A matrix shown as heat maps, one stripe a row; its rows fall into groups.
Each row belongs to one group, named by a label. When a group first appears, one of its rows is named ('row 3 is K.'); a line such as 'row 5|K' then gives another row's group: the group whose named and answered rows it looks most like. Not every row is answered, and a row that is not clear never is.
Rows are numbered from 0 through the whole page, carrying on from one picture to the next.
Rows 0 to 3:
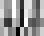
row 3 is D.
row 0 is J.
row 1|J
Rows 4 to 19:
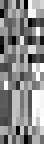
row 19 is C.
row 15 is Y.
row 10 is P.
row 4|D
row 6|P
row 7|Y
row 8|C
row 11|Y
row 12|Y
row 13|D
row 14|Y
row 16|Y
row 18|D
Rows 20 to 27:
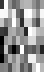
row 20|D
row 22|J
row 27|Y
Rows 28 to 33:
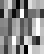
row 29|C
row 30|Y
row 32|J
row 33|D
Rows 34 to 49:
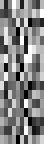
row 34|J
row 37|D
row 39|D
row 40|J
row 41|J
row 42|D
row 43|P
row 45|J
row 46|C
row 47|P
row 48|J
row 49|D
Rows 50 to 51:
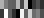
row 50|P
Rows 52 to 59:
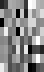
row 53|D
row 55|D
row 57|P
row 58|Y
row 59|P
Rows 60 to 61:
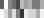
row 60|D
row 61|J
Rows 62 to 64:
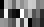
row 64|P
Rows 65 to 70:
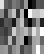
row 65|P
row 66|D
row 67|C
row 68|Y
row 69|C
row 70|Y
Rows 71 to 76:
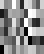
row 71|J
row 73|J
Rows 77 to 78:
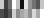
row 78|Y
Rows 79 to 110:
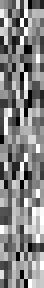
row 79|P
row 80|J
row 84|C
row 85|Y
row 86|C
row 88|J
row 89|P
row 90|C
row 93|D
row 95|Y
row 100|Y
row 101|J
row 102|Y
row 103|Y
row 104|J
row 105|Y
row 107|D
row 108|Y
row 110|D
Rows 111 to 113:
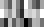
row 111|J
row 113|C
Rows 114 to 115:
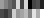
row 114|P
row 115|Y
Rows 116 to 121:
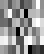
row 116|Y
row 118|Y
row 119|D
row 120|J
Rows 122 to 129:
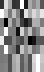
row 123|J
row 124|C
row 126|P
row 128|Y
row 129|Y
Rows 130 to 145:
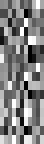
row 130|Y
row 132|J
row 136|P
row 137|Y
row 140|P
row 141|J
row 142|J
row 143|J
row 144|C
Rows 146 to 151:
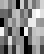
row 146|D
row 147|Y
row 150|C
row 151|C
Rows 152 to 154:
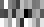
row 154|J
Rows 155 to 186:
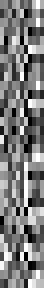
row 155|Y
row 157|Y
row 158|P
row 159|J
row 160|D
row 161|P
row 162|C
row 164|Y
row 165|P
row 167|C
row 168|P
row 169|C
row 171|C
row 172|Y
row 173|J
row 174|P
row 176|J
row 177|P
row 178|D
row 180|C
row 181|P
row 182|J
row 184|P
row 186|D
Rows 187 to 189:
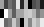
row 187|P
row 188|D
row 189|J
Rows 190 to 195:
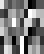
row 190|P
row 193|P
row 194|C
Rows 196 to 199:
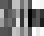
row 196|Y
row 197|P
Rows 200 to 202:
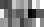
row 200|Y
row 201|P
